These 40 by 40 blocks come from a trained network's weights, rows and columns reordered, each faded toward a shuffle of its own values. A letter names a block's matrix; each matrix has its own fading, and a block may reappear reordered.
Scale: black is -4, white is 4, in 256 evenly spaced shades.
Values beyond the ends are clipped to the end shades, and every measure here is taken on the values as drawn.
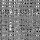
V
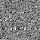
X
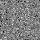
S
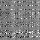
V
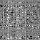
V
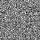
S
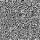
X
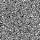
S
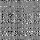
V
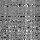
V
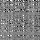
V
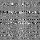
V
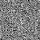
X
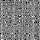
V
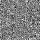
S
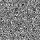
S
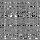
V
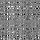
V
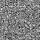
X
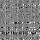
V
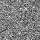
S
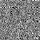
X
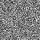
X
